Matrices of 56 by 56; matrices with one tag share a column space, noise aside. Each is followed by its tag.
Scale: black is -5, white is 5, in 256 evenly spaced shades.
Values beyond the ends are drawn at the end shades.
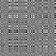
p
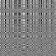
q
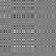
p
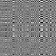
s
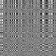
q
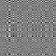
s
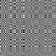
p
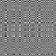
s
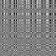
q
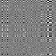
s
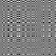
s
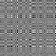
p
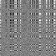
q
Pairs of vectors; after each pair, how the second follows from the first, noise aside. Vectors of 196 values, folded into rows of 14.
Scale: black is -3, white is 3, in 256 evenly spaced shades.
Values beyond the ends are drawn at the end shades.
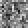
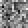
copied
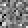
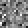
negated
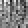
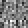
wrapped around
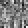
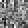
reversed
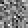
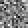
copied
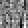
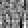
copied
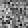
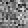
reversed
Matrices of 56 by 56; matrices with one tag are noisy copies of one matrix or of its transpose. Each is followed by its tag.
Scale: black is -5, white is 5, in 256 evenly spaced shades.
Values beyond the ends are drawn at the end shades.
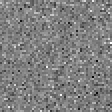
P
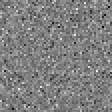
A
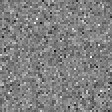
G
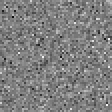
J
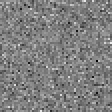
P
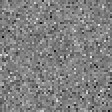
G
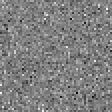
P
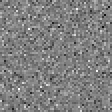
A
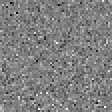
J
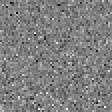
J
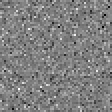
A
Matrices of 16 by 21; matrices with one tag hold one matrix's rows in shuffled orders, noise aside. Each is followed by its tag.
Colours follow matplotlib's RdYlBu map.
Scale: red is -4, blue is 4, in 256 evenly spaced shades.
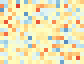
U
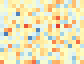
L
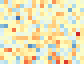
L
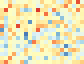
U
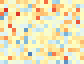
U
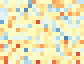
U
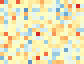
U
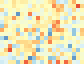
L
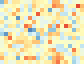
L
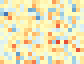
L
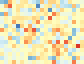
L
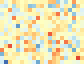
L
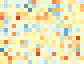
U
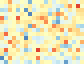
U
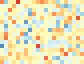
U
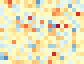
L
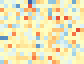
L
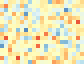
U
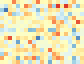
L
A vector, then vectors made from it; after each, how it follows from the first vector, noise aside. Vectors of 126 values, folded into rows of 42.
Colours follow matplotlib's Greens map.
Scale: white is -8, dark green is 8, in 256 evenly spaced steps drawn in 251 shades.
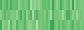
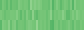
shrunk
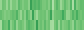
negated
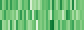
scaled up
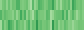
sign-scrambled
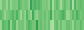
negated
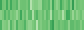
copied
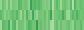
negated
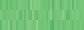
shrunk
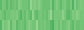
shrunk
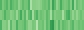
copied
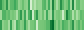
scaled up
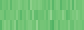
shrunk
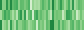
scaled up
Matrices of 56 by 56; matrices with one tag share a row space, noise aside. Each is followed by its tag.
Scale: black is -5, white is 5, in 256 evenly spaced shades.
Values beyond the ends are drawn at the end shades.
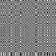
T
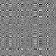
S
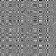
S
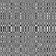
T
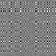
T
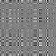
S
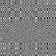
T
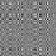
S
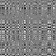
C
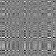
C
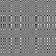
T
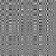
S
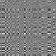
C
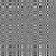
S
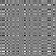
C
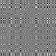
T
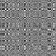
C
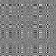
S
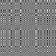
T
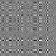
S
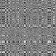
C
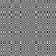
T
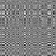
C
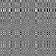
T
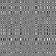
T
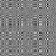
S
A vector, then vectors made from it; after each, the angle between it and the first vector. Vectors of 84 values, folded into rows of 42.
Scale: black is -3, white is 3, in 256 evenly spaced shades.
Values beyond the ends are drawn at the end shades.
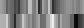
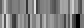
partly aligned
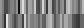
partly aligned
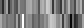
partly aligned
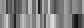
nearly parallel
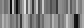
partly aligned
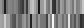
partly aligned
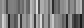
partly aligned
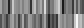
partly opposed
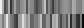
partly aligned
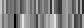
partly aligned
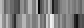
nearly parallel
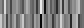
orthogonal
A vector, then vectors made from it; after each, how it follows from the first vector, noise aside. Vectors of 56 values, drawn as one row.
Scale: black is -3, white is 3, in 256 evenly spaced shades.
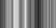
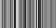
sign-scrambled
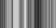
copied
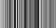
sign-scrambled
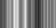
copied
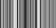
sign-scrambled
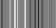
partly zeroed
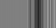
partly zeroed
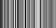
sign-scrambled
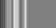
partly zeroed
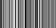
sign-scrambled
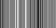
partly zeroed
